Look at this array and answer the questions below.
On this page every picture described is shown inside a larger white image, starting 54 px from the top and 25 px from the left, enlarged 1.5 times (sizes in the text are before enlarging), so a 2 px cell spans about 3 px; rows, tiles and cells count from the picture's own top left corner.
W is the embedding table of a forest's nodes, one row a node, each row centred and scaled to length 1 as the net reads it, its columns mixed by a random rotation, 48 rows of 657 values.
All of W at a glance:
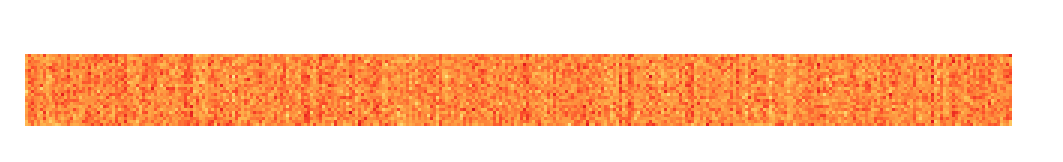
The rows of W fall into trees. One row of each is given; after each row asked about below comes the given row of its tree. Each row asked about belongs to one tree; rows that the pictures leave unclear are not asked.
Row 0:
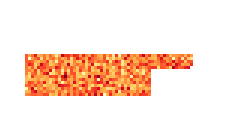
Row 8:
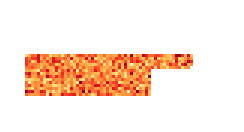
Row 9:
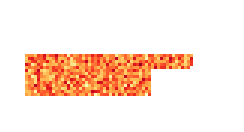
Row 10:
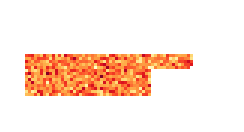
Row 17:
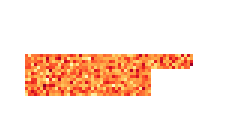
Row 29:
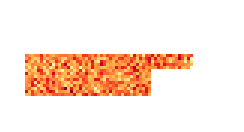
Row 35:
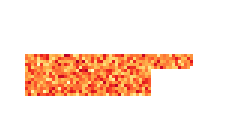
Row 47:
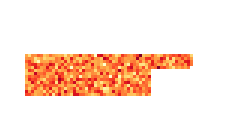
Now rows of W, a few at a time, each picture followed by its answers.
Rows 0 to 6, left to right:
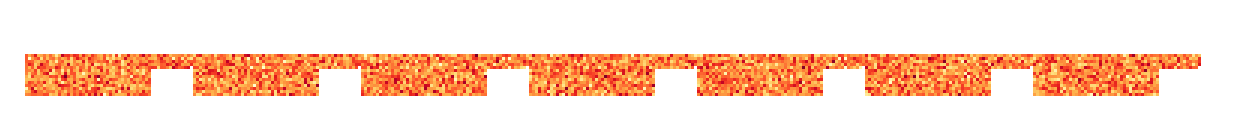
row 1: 10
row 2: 47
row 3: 10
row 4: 47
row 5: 0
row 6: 9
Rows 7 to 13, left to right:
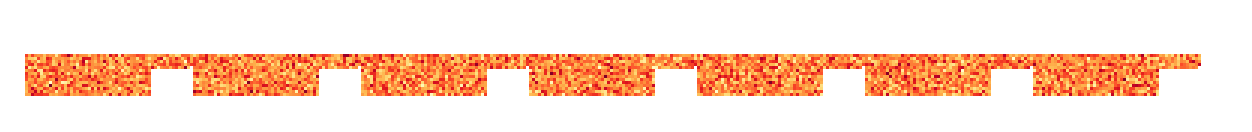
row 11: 0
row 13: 10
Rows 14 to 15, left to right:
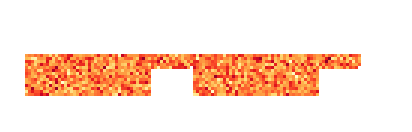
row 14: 0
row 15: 0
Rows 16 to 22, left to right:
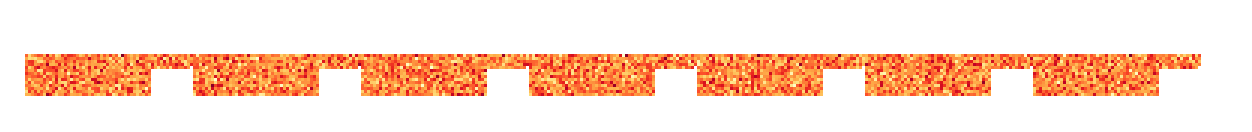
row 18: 10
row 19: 0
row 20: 29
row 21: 9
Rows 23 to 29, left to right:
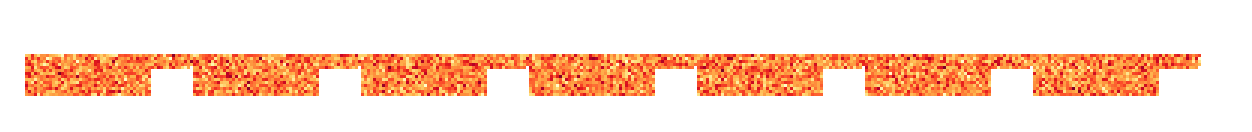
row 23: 8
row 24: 8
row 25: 9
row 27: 17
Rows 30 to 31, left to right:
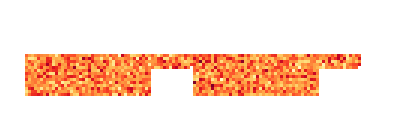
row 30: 0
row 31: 17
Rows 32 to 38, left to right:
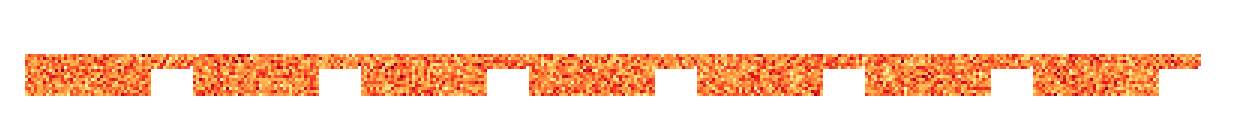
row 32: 10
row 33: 17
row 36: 29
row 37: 9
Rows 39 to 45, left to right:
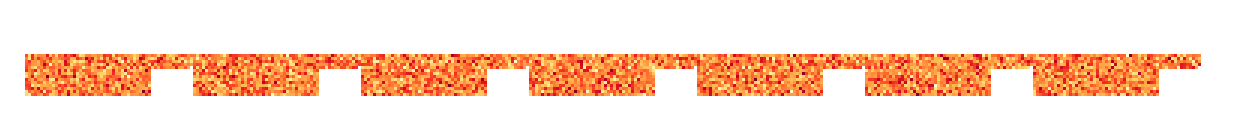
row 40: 0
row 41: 35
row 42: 35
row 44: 47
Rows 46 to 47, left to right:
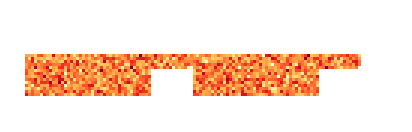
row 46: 47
